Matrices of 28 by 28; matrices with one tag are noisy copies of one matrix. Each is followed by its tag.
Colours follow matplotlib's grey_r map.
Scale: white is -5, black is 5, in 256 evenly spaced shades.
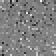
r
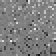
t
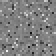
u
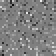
r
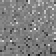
t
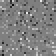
r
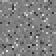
u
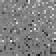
t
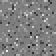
u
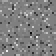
u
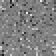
r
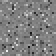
u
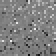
t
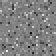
u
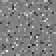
u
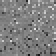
t
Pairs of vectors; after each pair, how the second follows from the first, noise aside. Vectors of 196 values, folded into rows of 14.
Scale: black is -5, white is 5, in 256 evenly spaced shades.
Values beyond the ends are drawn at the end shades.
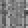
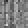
wrapped around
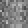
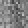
wrapped around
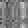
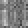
reversed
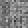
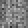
wrapped around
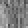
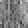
reversed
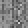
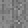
shrunk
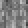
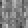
reversed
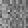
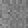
shrunk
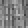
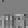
partly zeroed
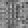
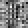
scaled up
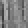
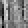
scaled up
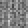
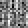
scaled up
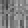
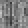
wrapped around
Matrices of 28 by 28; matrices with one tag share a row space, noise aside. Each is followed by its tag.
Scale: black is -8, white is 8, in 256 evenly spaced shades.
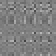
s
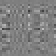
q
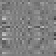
q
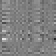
q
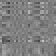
q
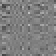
q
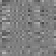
q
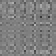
s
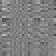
q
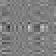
q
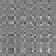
s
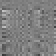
q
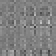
s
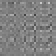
s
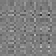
s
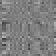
q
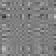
q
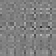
s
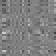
q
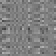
q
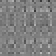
s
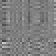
q
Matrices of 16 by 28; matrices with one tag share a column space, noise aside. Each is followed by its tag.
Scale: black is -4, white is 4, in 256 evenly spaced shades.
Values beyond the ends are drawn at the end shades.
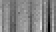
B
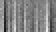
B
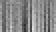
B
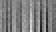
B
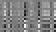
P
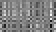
P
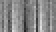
B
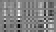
P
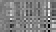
P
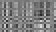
P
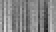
B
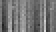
B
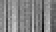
B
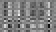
P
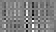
P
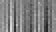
B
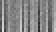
B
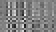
P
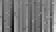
B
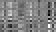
P
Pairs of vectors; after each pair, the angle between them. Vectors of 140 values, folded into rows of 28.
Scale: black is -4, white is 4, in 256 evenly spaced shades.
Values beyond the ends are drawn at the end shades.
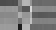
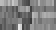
nearly opposite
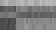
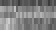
nearly opposite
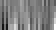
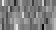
partly aligned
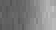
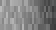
nearly opposite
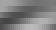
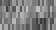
partly opposed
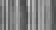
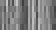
nearly parallel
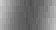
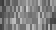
partly opposed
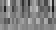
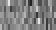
partly aligned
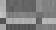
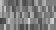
partly aligned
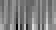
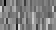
partly aligned
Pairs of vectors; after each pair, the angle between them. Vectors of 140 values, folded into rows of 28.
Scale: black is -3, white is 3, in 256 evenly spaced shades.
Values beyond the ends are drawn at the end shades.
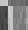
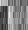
nearly parallel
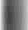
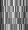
partly opposed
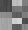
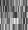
partly aligned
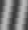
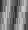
nearly parallel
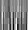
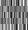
partly opposed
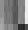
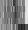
nearly parallel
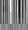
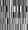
partly aligned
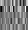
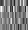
nearly opposite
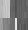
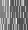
partly aligned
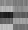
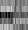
nearly parallel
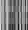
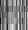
nearly opposite
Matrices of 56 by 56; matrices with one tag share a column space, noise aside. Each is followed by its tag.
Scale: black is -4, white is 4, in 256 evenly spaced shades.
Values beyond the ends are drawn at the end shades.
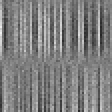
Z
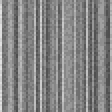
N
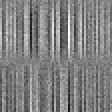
Z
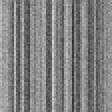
N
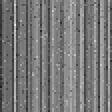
N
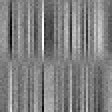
Z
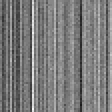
N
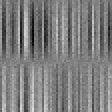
Z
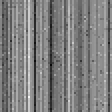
N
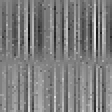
Z
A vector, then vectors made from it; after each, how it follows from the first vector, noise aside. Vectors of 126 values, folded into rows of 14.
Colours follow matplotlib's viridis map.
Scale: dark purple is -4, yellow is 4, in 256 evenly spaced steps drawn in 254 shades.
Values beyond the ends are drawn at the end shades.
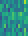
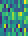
scaled up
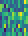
scaled up
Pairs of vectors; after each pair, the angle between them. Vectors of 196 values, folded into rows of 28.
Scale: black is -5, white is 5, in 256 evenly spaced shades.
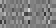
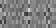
nearly parallel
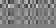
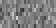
orthogonal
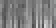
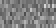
orthogonal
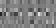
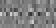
nearly opposite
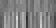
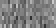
partly opposed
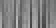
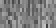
partly opposed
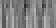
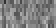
partly aligned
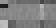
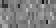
partly aligned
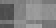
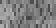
partly opposed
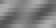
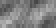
nearly opposite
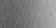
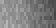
nearly opposite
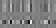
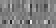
nearly parallel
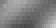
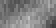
nearly opposite
